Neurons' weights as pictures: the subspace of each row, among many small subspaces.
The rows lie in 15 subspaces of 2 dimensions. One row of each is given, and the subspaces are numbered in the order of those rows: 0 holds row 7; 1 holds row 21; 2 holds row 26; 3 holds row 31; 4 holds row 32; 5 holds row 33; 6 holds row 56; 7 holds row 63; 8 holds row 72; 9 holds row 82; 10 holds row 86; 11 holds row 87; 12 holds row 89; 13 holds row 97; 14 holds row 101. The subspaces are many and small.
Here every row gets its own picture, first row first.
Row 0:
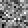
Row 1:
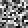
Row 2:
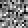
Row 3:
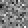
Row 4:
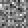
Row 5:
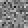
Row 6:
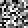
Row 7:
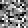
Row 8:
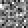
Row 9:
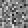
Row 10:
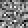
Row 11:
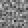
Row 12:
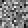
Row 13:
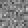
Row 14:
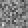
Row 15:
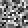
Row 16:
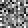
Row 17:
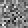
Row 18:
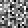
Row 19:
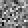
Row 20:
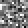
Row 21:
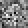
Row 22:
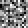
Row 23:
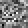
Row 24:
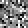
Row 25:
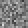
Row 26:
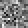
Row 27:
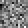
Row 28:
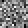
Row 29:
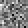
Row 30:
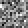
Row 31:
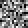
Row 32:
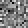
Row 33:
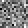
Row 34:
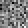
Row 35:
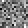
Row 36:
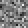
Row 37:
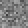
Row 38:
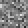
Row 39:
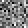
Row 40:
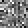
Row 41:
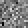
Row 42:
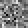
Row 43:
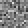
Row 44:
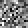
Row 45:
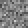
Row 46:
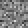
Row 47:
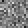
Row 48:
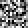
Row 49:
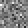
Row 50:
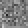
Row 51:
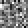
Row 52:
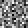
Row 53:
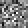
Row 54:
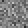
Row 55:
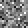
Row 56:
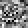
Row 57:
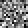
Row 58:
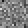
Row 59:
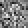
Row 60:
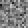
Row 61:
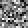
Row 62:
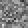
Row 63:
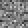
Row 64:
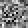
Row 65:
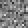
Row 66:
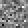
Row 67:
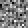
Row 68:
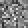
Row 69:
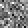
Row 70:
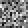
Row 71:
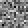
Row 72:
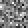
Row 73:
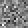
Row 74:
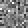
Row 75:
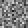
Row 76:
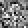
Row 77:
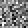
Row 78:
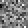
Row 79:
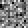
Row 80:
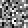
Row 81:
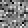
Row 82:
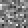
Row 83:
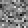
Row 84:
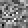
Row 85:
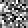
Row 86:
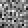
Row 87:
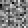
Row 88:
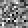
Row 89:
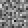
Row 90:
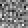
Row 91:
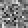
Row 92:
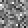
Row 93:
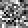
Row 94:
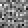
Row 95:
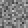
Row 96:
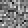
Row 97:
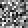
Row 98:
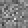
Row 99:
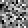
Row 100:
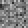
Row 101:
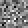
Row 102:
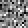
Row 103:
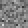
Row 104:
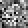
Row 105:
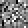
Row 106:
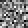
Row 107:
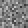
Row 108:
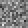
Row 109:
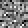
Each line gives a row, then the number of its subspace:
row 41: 9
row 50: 1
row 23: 6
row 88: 0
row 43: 4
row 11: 12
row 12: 3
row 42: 2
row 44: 9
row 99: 8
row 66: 9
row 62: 6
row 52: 10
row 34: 12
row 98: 6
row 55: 2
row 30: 13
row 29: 0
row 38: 0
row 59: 1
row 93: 2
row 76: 1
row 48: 11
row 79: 13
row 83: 0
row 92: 6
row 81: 7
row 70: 13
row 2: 3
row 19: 9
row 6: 14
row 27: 0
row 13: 3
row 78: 8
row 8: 13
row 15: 14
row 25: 11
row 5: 4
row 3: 8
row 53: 6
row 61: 0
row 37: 1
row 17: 14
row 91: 2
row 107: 12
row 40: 7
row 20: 9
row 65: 3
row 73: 14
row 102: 3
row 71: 4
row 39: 5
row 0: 2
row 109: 7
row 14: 11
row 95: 10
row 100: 13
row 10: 7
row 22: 11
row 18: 10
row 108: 13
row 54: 7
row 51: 13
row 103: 9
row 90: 10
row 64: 6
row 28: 5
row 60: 11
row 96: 4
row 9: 12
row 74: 4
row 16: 4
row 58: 5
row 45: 3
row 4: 11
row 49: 6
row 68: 2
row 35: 5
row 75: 10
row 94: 10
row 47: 7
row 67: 12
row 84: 6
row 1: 14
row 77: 13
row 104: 1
